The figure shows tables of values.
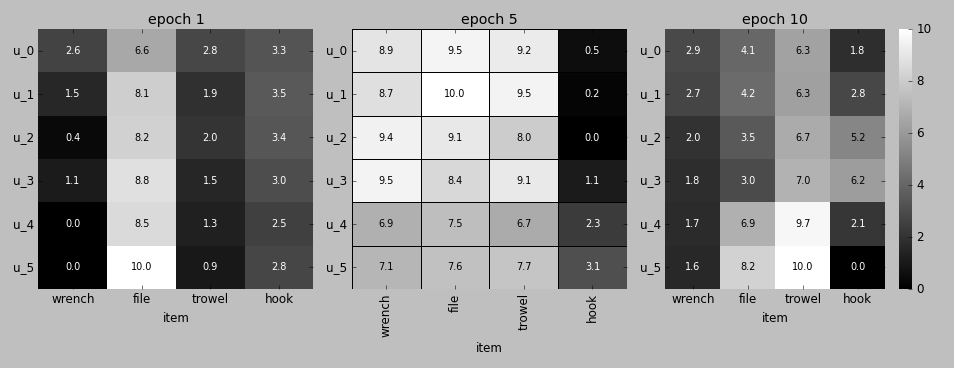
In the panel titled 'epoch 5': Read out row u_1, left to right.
8.7 10.0 9.5 0.2
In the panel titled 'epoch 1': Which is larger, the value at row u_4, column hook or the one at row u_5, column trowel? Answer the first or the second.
the first
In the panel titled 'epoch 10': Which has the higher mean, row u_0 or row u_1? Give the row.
u_1
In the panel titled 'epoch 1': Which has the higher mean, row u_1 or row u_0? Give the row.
u_0
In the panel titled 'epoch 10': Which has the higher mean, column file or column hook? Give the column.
file
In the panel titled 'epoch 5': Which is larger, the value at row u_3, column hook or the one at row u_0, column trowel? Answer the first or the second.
the second
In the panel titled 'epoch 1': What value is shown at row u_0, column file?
6.6
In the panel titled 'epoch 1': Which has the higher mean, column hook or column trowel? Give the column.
hook
